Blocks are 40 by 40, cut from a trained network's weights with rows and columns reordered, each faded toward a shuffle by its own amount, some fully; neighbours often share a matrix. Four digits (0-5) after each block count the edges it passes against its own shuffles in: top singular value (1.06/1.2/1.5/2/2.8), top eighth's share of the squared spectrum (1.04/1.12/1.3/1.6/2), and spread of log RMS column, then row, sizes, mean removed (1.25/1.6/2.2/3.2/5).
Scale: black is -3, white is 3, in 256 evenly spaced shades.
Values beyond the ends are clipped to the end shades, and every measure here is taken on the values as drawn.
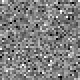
0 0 0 0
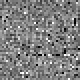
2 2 1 0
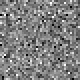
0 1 0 0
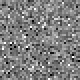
0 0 0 0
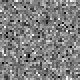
0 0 0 0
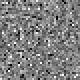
1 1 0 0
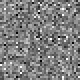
2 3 2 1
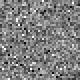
0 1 0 0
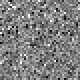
0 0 0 0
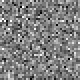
1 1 0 0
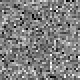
0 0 0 0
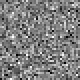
1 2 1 0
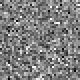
1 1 0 0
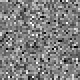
1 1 0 1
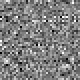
3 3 1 2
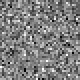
2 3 1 1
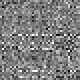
4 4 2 3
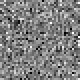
2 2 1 1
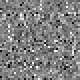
2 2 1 1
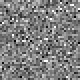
1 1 0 0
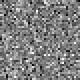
1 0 0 0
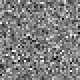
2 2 0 0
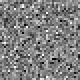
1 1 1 0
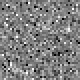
1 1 0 0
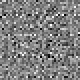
3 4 0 2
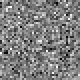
2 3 0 1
